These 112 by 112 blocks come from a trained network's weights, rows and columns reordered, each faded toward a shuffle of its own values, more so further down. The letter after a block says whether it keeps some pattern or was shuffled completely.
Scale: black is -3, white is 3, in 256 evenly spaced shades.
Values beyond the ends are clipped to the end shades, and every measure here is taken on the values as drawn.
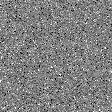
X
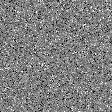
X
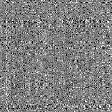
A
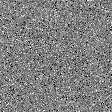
X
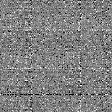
A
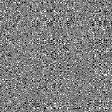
A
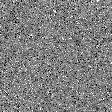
X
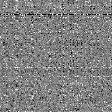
A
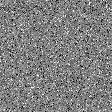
X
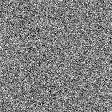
X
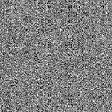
A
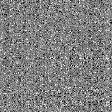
A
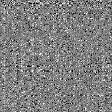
A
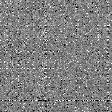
A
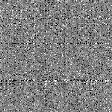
A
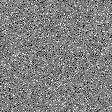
X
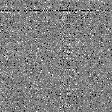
A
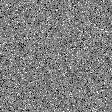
X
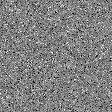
X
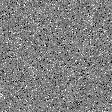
X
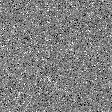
X
